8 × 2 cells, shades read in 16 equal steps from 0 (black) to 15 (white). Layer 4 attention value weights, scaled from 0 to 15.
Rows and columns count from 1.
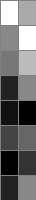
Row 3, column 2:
11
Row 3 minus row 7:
7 8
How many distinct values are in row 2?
2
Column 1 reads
15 8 7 2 1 4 0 2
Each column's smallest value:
0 0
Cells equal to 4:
1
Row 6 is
4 6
